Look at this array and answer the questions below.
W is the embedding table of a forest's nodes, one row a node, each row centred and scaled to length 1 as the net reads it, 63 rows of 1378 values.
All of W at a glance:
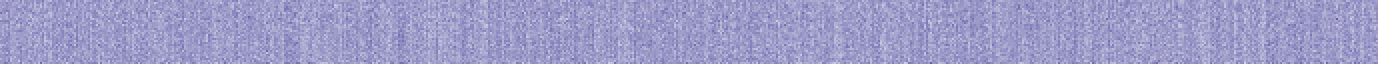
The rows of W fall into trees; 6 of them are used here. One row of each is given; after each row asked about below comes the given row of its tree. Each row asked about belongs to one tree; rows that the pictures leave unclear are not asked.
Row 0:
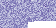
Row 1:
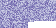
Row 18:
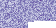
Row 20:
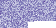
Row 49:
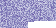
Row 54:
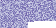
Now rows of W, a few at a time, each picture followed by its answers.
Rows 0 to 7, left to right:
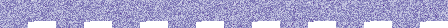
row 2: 49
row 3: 0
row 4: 0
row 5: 54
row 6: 54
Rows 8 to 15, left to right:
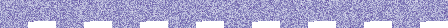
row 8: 54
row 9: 49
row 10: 49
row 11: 20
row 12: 1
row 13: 1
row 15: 1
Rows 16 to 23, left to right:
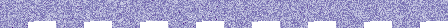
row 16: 0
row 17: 1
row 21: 20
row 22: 49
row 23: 1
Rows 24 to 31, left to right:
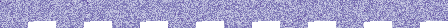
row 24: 0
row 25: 0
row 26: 1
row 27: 0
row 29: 18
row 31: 18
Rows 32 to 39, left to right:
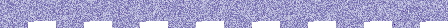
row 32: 1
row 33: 0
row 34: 49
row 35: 0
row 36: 49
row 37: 0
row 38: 49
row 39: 54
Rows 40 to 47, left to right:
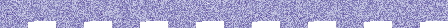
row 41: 0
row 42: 1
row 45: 0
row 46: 49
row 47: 18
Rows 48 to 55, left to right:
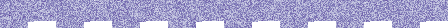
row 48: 20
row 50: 49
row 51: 1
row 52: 1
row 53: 0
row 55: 49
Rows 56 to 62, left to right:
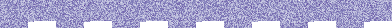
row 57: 49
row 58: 18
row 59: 1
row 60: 20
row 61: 1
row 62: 49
